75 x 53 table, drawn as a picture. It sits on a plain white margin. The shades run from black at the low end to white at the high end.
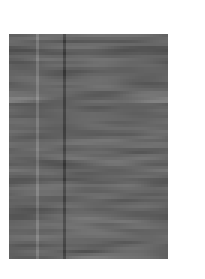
Columns 10 and 19 stand out from the rest. The grain runs across in streaks. A few values lie far out on both sides of the bulk. There is no overall slope.
